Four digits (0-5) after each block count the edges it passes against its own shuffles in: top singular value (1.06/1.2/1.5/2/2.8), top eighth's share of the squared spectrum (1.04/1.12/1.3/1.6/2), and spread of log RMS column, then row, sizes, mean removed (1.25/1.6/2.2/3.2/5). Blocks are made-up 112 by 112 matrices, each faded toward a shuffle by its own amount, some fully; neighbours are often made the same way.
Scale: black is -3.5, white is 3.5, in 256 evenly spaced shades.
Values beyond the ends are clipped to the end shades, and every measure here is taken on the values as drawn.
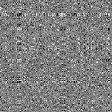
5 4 3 3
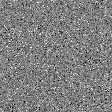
3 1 0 0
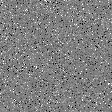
1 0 0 0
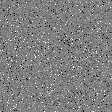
0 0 0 0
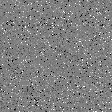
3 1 0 0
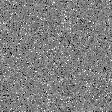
3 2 0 1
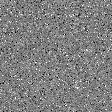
2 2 0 1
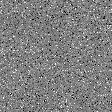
1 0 0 0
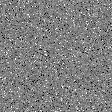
0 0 0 0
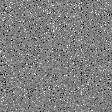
1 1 1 1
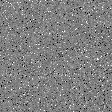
0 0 0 0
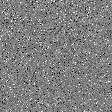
0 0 0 0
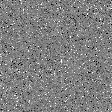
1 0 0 0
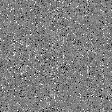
1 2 2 1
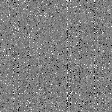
2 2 2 1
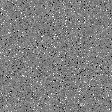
1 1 1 0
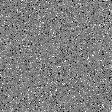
0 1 1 0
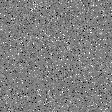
0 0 0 0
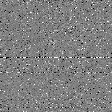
4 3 0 2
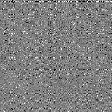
5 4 2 3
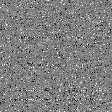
4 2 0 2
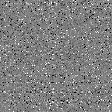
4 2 1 1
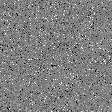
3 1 0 0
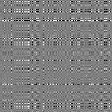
5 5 4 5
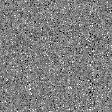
1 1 3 0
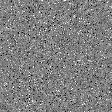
1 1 1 0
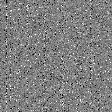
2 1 2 0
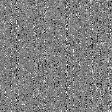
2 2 4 0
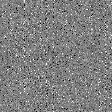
1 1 2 0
